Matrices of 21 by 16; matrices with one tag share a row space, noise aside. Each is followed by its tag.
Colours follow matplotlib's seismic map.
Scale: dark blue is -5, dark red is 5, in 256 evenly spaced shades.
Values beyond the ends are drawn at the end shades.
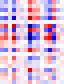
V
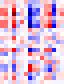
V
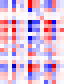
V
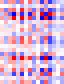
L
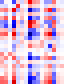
V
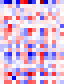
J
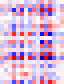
L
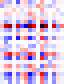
J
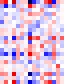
V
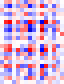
J
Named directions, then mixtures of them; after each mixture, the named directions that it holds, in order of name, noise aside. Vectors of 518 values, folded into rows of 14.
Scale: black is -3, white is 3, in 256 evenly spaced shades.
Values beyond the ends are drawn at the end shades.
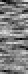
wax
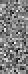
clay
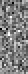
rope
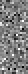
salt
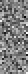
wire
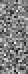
clay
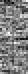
rope, wax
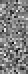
clay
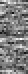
clay, wax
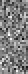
rope, salt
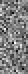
clay, rope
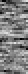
wax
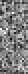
rope, wax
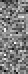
clay, wax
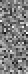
clay, wire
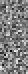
clay, rope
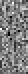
rope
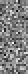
clay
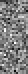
clay, wax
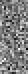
salt, wire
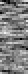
wax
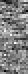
clay, wax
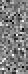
salt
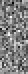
rope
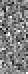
rope, wire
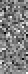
rope, wire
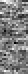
clay, wax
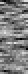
wax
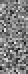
clay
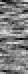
wax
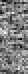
rope, wax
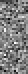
clay, wax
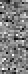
salt, wax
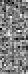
rope, wax
